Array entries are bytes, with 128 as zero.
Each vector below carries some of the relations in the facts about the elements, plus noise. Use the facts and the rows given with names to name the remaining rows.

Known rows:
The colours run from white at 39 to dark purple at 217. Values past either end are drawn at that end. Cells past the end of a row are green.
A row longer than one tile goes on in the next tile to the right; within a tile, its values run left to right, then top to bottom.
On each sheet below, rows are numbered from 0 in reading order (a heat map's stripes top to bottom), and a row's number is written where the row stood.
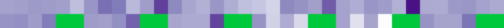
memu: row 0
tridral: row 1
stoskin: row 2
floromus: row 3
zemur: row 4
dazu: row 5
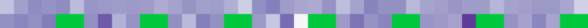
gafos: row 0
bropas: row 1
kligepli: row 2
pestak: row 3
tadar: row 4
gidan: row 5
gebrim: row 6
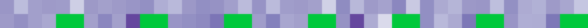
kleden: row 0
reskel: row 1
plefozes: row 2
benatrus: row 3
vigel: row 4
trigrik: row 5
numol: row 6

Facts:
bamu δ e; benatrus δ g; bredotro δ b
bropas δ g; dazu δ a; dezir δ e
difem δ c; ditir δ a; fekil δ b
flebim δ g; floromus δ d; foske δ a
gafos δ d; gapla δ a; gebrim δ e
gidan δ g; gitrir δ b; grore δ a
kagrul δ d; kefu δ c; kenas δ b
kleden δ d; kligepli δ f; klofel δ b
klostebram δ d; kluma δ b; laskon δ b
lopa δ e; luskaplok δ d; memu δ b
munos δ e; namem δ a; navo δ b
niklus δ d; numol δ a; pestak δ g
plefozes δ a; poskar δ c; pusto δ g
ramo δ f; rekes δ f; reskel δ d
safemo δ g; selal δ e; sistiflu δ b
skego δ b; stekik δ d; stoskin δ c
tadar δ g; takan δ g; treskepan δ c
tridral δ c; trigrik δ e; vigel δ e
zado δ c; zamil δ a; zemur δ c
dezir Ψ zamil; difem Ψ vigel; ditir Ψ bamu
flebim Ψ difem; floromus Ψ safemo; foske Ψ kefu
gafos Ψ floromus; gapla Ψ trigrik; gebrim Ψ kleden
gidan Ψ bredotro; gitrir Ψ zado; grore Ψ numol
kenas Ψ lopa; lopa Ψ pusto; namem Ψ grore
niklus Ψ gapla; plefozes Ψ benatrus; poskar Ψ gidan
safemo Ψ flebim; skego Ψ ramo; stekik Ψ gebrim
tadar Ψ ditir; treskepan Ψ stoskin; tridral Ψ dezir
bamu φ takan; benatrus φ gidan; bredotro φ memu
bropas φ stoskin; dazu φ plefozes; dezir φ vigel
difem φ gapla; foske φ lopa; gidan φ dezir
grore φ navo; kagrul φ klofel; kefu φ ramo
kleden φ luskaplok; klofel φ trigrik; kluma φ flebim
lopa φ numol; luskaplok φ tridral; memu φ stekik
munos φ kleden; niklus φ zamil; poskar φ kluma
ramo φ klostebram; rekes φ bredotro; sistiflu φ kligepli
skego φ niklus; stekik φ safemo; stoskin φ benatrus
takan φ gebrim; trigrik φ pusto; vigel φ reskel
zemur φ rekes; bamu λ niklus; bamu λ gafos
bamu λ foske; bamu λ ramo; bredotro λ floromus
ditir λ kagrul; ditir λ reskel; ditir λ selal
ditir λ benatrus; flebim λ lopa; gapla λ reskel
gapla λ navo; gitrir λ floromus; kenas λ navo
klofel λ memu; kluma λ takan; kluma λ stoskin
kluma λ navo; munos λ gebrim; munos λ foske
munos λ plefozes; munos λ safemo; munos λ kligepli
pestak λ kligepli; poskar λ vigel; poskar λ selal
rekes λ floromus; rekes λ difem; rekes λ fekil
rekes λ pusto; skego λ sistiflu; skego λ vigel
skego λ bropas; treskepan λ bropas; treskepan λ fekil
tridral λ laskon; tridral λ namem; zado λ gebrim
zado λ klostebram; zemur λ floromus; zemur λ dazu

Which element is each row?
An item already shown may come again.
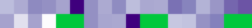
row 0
gitrir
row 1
zamil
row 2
gapla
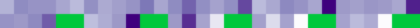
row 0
foske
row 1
navo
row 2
poskar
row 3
gitrir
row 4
rekes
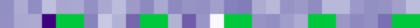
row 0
zamil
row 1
pusto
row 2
ditir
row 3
difem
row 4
plefozes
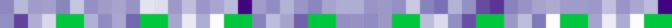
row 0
vigel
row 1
ramo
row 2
bredotro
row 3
lopa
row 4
safemo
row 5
kenas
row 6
zado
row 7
bredotro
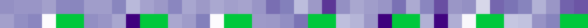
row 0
flebim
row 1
dezir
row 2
bamu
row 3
tridral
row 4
navo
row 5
skego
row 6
gapla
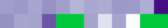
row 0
grore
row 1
zemur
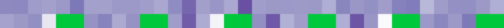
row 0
klofel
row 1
fekil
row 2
treskepan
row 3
bropas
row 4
ditir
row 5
stekik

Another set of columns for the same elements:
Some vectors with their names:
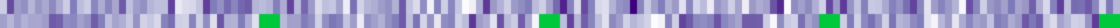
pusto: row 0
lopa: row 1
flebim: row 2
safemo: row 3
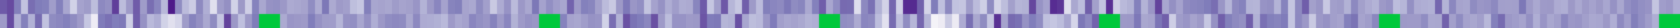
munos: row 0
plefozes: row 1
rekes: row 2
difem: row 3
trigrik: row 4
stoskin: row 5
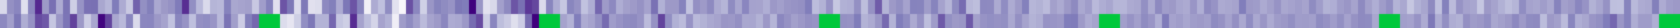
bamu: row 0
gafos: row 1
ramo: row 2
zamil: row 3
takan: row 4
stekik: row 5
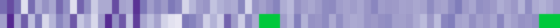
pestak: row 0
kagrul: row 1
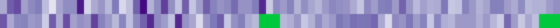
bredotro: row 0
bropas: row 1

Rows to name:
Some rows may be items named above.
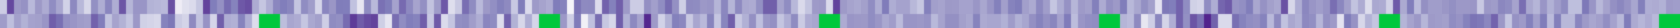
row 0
pusto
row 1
treskepan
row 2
poskar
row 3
plefozes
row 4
skego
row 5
fekil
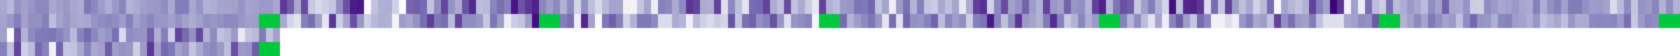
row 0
dezir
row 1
floromus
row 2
kenas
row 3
gitrir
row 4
vigel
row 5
foske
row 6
ditir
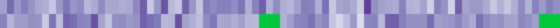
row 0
rekes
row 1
tridral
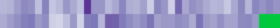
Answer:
tridral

